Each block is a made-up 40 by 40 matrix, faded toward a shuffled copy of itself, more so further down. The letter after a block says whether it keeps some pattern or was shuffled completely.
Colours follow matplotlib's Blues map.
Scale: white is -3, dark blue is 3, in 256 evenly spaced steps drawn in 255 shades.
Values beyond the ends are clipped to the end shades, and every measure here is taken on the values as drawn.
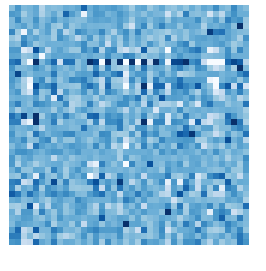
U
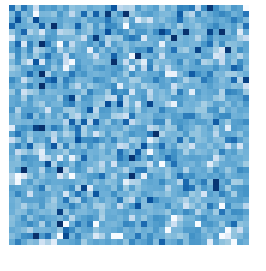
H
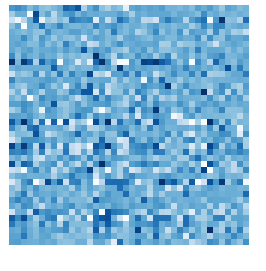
U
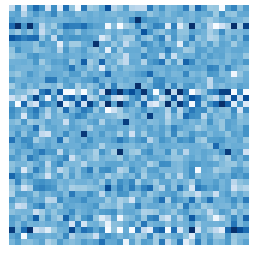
U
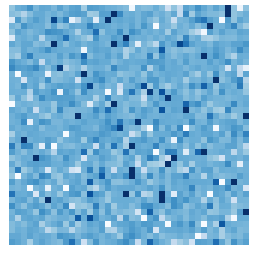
H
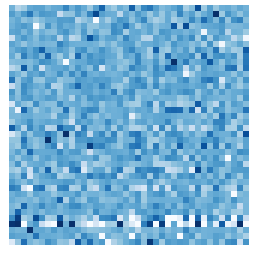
U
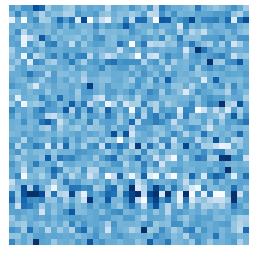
U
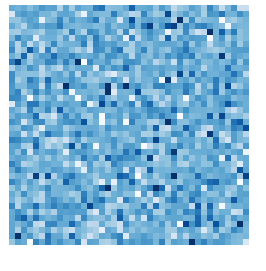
H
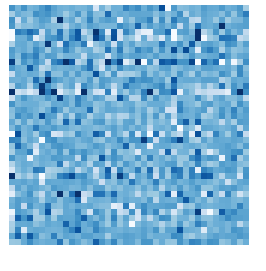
U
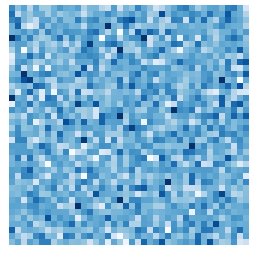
H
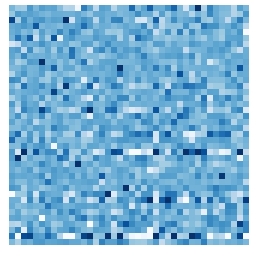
U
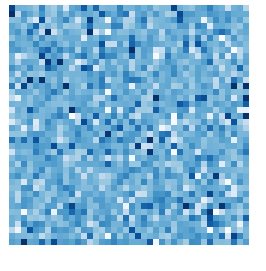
H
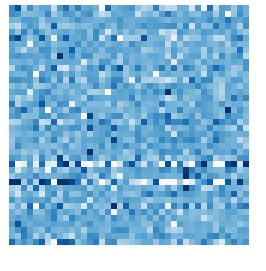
U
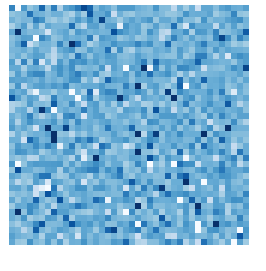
H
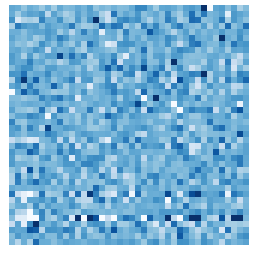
U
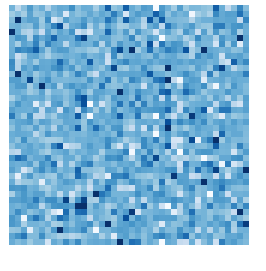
H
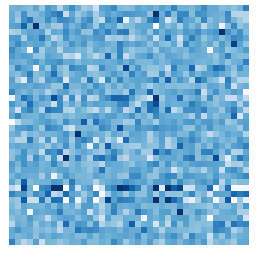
U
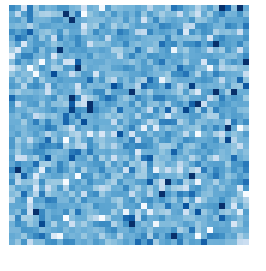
H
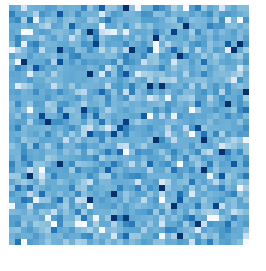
H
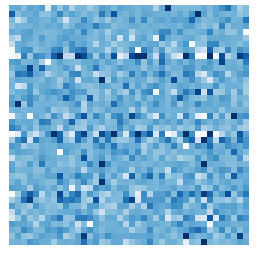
U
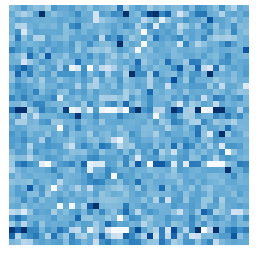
U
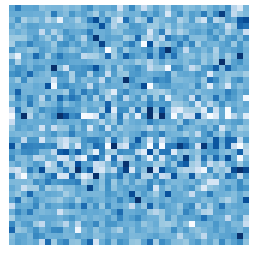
U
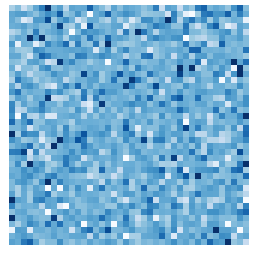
H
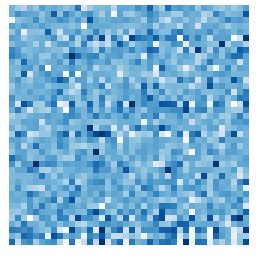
U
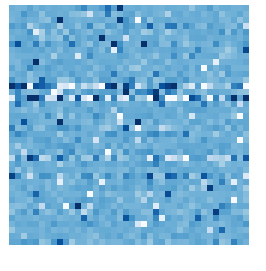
U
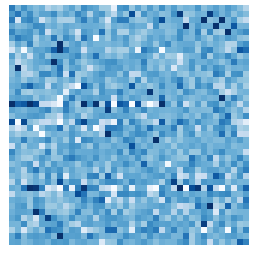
U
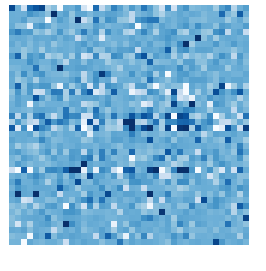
U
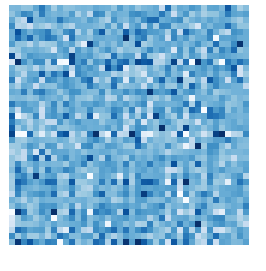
U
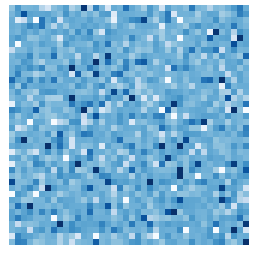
H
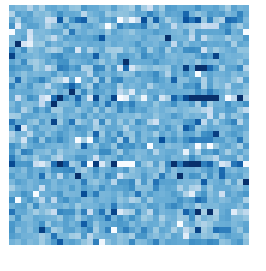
U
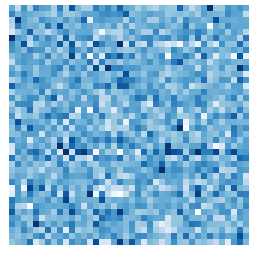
U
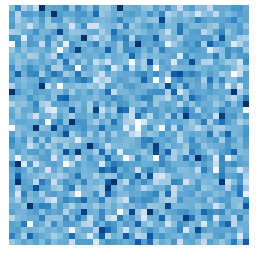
H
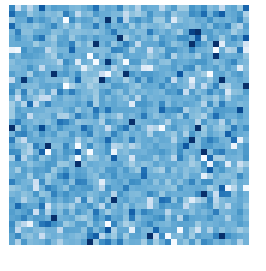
H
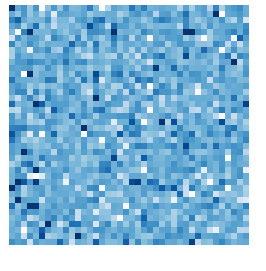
H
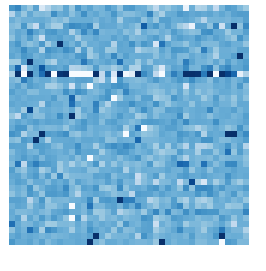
U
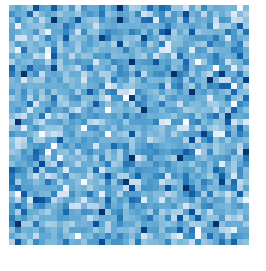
H
